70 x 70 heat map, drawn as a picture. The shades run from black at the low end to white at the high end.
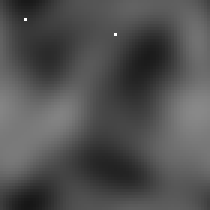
There is no overall slope. Two lone cells stand out, each far higher than its neighbours. No regular stripes run through it. No single row or column stands out from its neighbours. Overall the values sit about 30% of the way up the scale.
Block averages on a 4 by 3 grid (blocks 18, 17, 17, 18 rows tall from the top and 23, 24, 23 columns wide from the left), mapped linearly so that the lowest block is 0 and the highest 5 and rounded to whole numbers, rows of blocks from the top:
022
212
514
102
